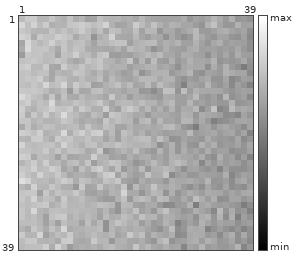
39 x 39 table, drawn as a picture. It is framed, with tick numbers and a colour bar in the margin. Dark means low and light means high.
Histogram: bell-shaped. Grain: fine. Average level on the scale: 70%. Slope: up to the left.
